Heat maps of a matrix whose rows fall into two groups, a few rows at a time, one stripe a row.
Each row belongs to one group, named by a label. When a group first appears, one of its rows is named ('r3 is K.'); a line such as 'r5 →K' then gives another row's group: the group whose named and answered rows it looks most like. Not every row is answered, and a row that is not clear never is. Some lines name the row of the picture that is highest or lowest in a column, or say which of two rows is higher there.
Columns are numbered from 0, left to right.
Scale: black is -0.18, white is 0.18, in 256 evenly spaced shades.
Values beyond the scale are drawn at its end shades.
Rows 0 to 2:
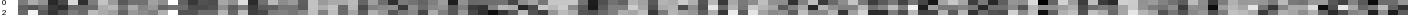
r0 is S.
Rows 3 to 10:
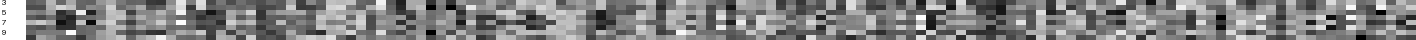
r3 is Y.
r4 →Y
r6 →S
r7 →S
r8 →S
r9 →Y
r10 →S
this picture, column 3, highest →4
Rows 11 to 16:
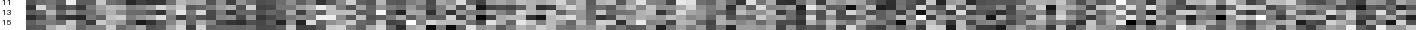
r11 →Y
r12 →S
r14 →S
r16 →Y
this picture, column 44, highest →16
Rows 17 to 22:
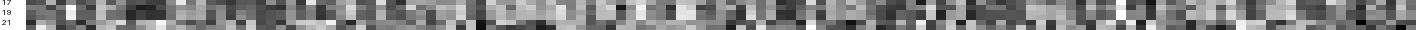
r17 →Y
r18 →Y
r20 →Y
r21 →S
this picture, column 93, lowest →21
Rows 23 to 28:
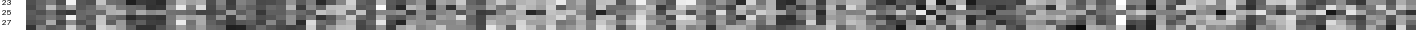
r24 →Y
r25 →S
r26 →Y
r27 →Y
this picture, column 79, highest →28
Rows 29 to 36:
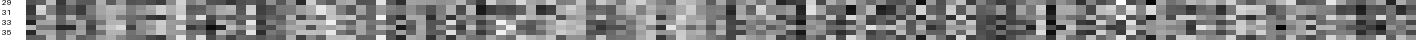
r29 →Y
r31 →S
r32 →Y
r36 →Y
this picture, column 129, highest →34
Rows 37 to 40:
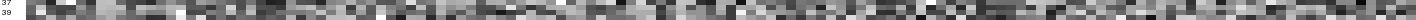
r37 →Y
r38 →S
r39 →S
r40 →Y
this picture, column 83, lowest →38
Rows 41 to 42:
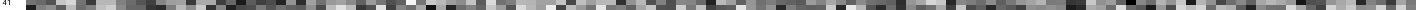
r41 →Y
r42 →Y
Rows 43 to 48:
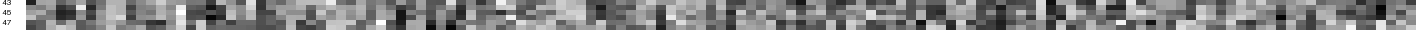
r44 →S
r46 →S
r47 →Y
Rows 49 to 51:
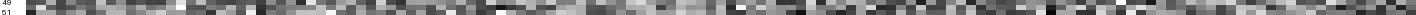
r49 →Y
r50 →S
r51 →S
